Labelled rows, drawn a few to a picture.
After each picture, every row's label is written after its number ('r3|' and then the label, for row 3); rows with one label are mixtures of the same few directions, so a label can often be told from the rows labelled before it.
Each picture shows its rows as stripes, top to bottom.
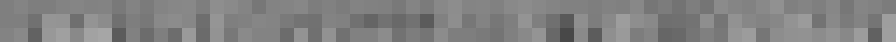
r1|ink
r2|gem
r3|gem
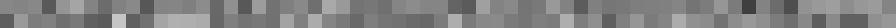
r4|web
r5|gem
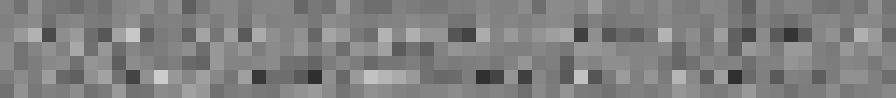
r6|gem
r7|web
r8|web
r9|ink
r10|gem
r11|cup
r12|gem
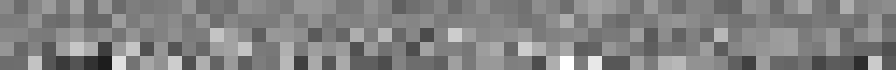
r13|ink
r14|gem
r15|ink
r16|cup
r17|gem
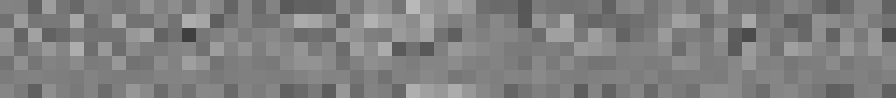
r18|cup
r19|gem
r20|gem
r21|ink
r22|gem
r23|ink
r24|cup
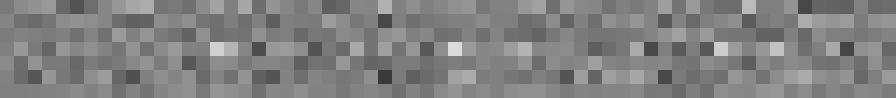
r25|web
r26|web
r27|ink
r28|ink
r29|gem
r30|web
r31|ink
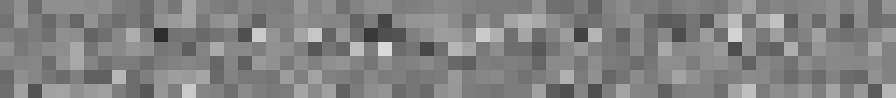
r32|gem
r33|ink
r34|cup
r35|ink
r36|web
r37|gem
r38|gem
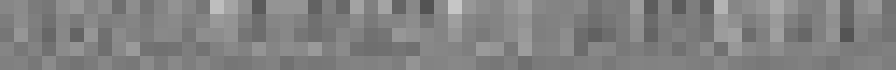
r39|ink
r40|ink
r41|ink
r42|cup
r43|cup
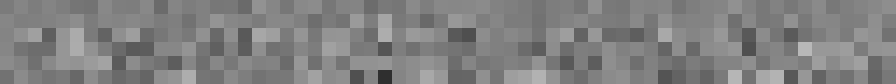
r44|cup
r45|ink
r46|web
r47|web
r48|gem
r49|ink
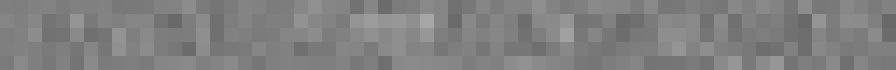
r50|ink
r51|gem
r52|gem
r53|ink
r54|ink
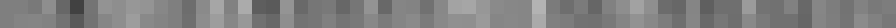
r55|web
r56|web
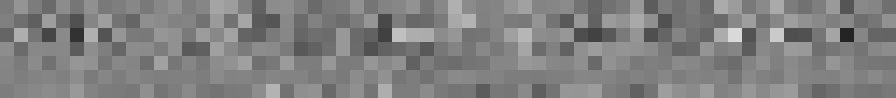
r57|ink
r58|web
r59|ink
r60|gem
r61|cup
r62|ink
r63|web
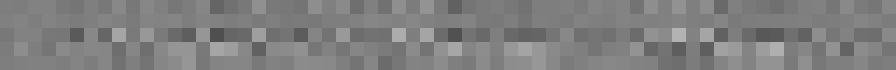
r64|ink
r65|cup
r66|ink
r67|ink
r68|ink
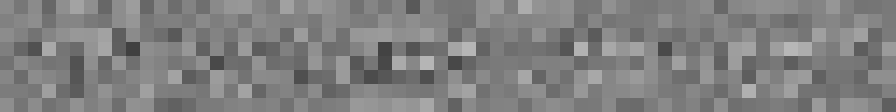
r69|cup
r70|web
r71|gem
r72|web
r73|ink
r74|gem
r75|web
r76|gem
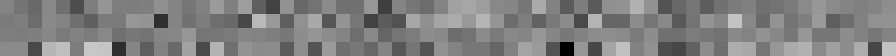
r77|web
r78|cup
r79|ink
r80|gem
